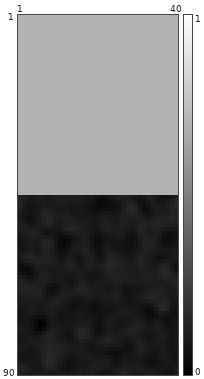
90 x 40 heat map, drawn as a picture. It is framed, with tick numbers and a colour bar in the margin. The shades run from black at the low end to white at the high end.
It is made of 2 by 1 panels. Panel 1,1: high, flat. Panel 2,1: very low, blotchy, faint in contrast.
